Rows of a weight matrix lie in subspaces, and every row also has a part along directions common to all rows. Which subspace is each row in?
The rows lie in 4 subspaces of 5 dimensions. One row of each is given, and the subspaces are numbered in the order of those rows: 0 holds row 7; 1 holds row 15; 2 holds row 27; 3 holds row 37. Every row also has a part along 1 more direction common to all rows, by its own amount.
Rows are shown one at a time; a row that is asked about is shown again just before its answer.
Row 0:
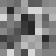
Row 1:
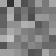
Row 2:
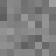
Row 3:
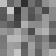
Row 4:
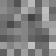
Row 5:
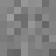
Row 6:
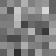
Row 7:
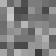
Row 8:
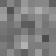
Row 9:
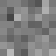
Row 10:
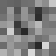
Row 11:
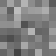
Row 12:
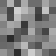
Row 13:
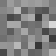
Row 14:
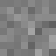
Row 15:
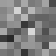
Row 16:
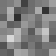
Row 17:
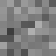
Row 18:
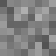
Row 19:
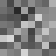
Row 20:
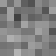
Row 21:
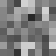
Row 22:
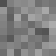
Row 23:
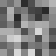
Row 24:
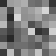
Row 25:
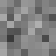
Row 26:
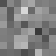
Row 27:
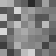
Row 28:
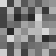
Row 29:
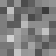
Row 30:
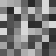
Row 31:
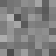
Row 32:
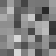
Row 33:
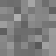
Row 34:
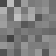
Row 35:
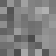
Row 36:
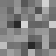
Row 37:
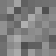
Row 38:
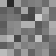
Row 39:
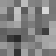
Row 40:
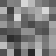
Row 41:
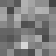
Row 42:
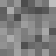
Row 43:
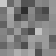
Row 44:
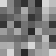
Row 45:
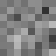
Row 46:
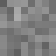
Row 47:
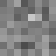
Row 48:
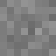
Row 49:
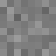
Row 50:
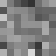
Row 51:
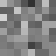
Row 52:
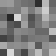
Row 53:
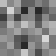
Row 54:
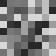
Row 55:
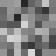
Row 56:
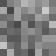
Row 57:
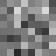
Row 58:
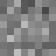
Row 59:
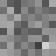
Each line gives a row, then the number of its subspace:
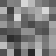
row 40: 2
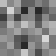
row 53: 0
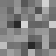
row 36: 2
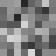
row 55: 2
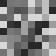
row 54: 2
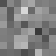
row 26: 0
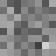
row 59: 2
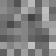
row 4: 3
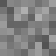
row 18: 0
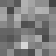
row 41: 0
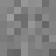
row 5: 3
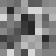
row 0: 0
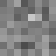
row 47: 3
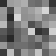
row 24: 3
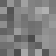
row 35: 1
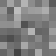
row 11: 1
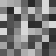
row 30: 2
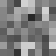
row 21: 3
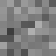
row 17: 1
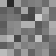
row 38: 1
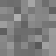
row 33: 2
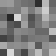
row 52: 3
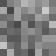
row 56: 2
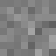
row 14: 0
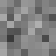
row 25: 1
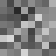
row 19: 1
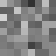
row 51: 2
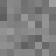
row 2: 0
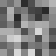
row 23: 2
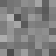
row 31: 3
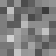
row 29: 3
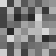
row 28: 1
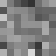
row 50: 2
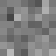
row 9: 3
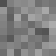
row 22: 3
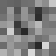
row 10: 2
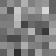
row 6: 1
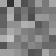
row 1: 1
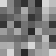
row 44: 3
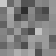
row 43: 0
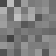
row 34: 1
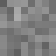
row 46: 3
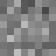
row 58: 3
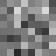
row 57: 1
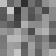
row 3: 3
